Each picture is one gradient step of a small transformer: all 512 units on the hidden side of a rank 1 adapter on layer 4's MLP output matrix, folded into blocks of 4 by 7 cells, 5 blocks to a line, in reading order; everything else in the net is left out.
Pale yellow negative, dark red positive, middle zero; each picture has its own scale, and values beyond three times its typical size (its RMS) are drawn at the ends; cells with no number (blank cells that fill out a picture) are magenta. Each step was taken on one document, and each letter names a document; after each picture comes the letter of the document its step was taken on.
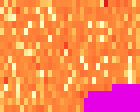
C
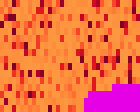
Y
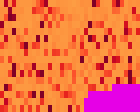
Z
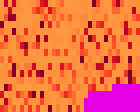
Z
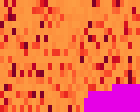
Z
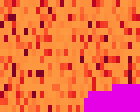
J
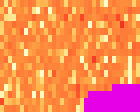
C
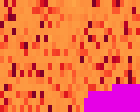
Z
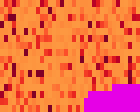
J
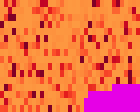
Z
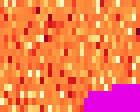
J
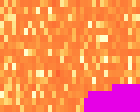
C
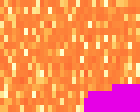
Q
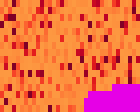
Y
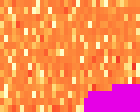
Q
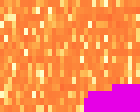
Q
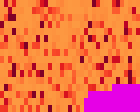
Z
